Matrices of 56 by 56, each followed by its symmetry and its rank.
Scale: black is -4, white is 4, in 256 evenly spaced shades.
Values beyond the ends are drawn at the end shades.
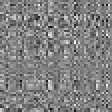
neither, rank five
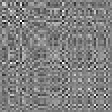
symmetric, rank three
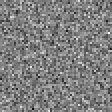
antisymmetric, full rank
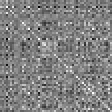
symmetric, rank five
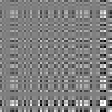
symmetric, rank one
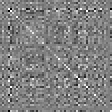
symmetric, rank five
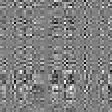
neither, rank three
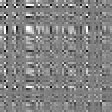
symmetric, rank three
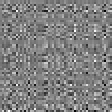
neither, rank three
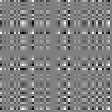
symmetric, rank one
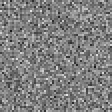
antisymmetric, full rank
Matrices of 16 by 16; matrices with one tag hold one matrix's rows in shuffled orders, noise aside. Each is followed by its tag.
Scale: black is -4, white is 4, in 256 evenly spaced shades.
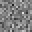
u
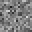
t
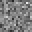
t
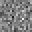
u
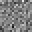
u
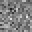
t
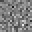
u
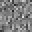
u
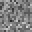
t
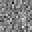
u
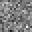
t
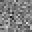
t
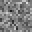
t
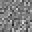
u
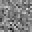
t
